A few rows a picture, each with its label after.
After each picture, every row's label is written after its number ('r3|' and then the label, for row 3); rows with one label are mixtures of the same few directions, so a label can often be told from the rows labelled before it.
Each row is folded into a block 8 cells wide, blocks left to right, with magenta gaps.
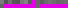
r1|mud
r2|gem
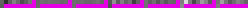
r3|gem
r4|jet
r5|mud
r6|jet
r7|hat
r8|gem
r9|gem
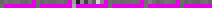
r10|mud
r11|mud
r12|jet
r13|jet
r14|gem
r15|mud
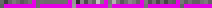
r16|gem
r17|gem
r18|jet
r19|gem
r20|hat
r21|mud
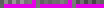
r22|hat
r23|jet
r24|hat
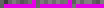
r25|gem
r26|hat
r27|mud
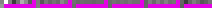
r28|gem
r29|jet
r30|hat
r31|hat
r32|hat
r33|gem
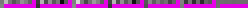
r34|gem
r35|jet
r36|gem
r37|jet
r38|jet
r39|hat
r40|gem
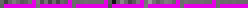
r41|gem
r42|hat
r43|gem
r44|gem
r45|gem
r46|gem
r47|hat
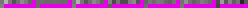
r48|gem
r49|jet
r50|gem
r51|mud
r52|mud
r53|gem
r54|jet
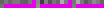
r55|mud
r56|jet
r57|gem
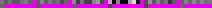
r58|mud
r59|jet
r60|mud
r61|mud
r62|jet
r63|hat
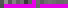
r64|jet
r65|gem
